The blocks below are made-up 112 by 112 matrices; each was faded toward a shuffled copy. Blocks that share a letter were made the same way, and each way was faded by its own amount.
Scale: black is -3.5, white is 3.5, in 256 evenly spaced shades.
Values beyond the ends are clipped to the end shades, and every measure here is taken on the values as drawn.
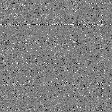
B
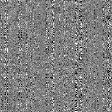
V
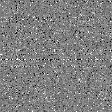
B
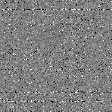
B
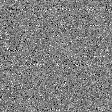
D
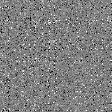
B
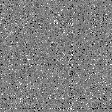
B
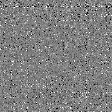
B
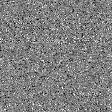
D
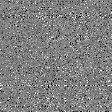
B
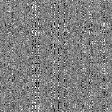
V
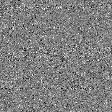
D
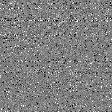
B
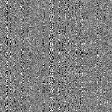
V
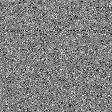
D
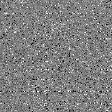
B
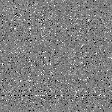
B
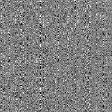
V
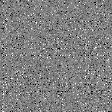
B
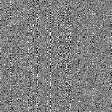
V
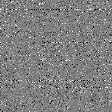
B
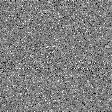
D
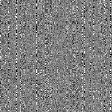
V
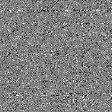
B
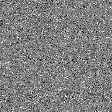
D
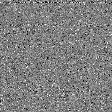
D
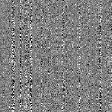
V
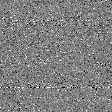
D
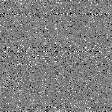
B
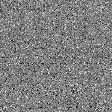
D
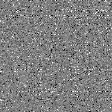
B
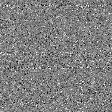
D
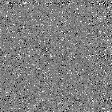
B
